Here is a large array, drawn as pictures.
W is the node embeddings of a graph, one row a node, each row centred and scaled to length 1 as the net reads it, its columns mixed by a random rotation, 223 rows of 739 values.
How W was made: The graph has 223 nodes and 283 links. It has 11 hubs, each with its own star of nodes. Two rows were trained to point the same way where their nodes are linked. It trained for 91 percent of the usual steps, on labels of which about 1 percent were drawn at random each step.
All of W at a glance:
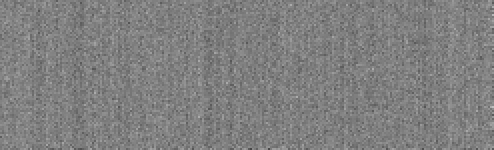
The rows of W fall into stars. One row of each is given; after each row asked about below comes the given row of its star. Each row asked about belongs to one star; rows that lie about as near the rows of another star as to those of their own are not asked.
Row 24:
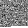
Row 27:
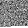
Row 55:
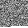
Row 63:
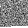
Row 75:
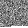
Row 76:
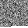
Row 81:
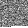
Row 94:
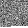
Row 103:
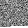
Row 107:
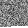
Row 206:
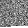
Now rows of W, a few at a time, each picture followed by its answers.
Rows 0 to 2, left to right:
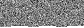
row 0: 103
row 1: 76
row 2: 27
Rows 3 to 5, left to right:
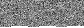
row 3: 81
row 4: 27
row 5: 76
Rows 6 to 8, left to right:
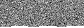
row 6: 76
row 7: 76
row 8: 63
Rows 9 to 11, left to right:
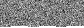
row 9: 76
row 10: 94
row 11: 27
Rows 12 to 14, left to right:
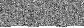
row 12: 206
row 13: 103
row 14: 81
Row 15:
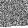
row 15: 107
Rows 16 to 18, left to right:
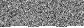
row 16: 206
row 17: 27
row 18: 75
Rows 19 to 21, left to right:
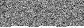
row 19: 103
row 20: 75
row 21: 27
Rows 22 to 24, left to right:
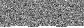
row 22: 63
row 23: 24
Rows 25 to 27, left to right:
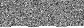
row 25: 81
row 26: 75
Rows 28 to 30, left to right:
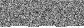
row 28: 63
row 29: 75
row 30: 107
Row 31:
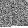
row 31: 75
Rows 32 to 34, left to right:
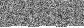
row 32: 55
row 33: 107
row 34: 24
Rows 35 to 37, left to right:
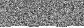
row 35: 27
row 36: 63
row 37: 81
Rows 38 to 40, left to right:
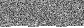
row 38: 63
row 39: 107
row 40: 27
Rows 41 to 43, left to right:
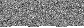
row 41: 103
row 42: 75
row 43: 27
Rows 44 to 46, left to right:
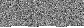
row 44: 81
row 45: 206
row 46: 75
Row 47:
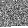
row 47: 107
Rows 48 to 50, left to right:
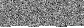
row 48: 63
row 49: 75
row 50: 206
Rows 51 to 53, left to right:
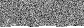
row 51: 63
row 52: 63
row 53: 76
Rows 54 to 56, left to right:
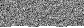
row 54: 103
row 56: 94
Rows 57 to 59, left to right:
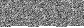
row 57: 76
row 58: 76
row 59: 103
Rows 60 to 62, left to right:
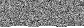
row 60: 55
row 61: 76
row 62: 75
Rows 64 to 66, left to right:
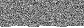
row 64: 63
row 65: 76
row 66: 27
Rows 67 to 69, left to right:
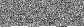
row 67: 63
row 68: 94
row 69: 75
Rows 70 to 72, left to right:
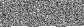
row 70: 24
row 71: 55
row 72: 107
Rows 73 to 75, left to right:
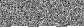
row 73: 103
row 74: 206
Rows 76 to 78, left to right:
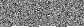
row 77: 63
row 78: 206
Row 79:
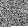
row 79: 94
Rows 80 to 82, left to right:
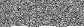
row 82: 94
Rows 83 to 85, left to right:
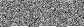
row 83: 24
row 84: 103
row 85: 103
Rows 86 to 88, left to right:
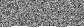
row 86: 94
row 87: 76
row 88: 103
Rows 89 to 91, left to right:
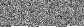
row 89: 206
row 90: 103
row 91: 24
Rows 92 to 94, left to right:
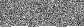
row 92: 63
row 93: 107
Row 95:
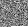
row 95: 76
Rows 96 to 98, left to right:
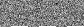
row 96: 55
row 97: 75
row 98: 27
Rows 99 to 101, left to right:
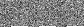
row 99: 24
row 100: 81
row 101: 103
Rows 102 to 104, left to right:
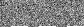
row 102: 103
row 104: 206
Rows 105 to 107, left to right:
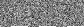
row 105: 206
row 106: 24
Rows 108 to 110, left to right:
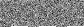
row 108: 24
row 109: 107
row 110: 55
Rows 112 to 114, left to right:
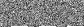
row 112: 75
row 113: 81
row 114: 103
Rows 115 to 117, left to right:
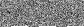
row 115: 107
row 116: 55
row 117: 103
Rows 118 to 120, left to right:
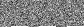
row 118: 27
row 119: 27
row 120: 206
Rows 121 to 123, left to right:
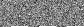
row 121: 107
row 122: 81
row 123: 55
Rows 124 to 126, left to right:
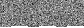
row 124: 81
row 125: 206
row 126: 103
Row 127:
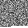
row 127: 55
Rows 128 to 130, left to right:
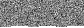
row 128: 107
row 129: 63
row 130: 94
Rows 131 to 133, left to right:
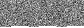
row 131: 81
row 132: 63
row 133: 103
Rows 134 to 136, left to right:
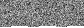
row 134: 75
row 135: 27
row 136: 81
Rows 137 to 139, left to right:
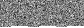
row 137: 75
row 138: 81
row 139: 76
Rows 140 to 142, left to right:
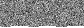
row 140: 63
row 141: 55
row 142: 27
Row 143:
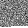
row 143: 63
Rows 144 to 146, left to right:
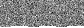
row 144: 63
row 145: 81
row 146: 75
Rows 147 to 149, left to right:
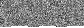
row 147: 94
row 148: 75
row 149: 24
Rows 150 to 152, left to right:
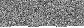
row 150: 94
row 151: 27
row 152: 24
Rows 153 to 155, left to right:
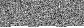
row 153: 206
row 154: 27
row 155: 24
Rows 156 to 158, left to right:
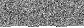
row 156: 107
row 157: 75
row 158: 94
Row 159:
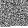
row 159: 63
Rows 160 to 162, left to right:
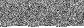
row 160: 107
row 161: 94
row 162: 94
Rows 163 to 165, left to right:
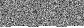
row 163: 103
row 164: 75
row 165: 63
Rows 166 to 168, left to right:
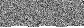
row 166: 81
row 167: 24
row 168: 107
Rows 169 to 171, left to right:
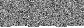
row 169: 27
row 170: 103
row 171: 206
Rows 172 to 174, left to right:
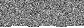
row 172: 103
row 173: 75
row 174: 206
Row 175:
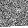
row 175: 103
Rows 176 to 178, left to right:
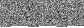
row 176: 63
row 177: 206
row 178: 103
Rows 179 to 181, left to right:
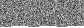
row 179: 76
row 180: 75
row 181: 63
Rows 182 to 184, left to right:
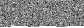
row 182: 24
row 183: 103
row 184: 27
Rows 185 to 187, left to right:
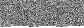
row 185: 107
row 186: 63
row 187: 107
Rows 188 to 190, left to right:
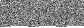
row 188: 76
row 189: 107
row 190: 24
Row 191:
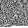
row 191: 76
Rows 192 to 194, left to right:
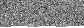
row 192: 206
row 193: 94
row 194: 107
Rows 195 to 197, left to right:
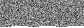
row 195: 75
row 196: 76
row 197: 24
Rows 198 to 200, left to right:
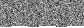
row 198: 76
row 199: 206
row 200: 24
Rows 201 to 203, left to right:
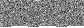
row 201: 75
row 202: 24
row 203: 75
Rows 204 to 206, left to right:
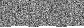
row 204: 75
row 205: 55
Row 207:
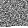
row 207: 55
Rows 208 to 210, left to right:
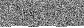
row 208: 81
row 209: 24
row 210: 107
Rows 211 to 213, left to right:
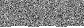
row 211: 27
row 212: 103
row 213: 24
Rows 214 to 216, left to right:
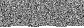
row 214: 24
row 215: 81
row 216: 103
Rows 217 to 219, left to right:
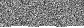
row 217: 94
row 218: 81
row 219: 63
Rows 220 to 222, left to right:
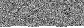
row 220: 75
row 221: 94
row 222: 206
